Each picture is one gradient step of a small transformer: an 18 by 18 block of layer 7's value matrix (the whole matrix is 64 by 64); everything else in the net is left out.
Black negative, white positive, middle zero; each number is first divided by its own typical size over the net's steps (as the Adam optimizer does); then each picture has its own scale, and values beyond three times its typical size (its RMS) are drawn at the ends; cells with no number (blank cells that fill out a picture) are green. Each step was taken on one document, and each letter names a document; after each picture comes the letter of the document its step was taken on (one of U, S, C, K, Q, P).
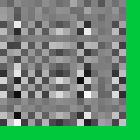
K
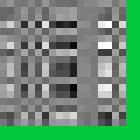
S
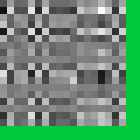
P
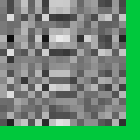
S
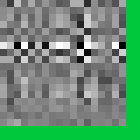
K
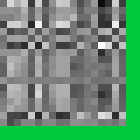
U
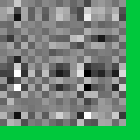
K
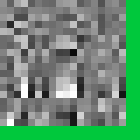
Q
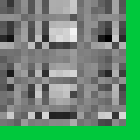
S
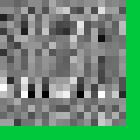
Q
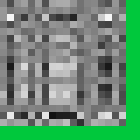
S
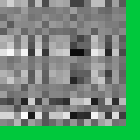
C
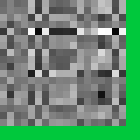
P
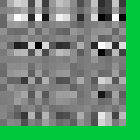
U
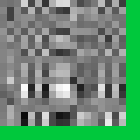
Q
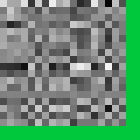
C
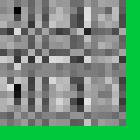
K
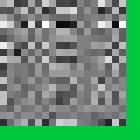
S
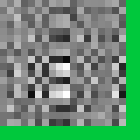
S
